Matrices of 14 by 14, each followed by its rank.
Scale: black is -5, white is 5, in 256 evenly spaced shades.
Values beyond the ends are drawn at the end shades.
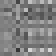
two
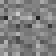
three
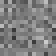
three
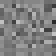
three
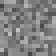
full rank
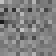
three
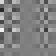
one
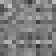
three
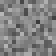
full rank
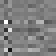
two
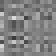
two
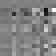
two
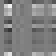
one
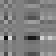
one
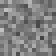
full rank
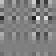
one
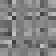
two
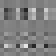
one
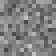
full rank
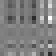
one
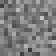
full rank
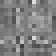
three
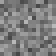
full rank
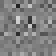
three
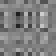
two
